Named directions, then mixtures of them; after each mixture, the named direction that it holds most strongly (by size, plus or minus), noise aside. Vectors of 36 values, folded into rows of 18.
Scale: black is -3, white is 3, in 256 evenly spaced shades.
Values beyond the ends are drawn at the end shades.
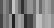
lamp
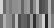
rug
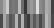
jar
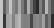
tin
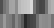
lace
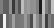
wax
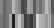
lamp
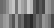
lace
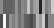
wax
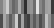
jar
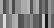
rug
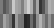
lace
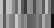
tin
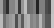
jar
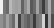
rug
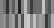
jar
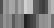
lace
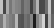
rug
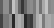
lamp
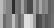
lamp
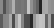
lamp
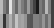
tin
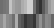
lace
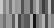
rug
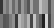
rug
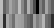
tin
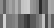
lace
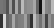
wax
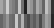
jar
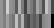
jar
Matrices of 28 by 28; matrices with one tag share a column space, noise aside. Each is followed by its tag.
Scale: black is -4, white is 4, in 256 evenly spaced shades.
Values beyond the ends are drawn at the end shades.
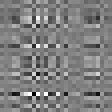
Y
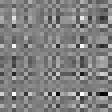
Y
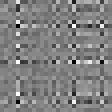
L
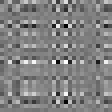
L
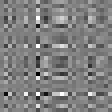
Y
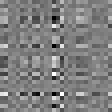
Y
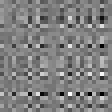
Y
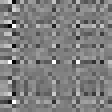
L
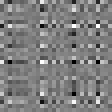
L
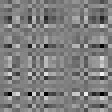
Y
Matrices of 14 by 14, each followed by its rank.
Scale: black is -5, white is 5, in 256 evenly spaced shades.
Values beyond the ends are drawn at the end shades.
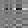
one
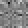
three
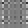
one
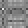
two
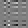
one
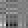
one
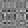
two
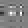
one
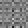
two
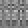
two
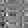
two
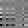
one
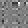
two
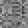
three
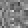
three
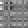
two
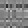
two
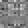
three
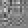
three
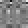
two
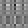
one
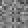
three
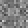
three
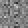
three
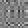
two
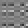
one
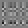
one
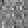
three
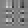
one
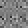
three
